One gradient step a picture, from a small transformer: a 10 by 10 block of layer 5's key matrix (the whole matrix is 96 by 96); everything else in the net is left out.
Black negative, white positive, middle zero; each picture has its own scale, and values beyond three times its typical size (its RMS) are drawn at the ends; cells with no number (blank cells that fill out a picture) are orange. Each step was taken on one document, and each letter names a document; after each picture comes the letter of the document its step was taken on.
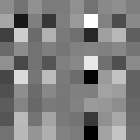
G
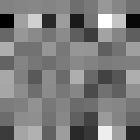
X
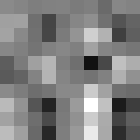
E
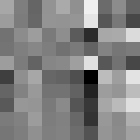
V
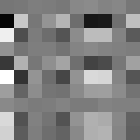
G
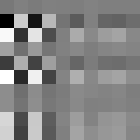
G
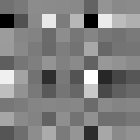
E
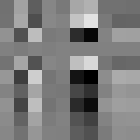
V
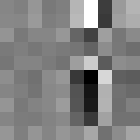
V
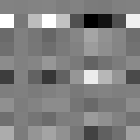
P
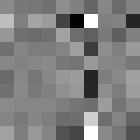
X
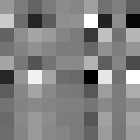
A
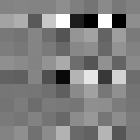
P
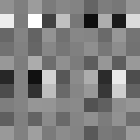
E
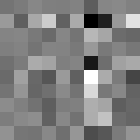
E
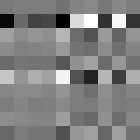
P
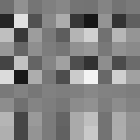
G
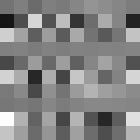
E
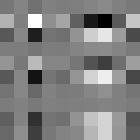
G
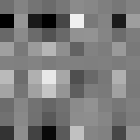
X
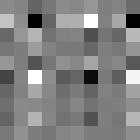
A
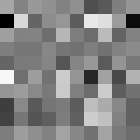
P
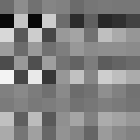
G
